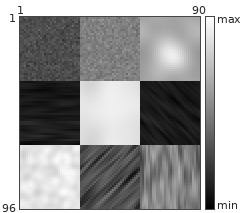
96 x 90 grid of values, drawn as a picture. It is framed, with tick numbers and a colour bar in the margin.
The table splits into 3 rows of 3 panels. Panel 1,1: low, fine-grained, faint in contrast. Panel 1,2: middling, fine-grained, faint in contrast. Panel 1,3: high, smooth. Panel 2,1: very low, streaked across, faint in contrast. Panel 2,2: very high, smooth, faint in contrast. Panel 2,3: very low, slanting down to the right, faint in contrast. Panel 3,1: very high, blotchy, faint in contrast. Panel 3,2: low, slanting up to the right. Panel 3,3: middling, streaked downward.
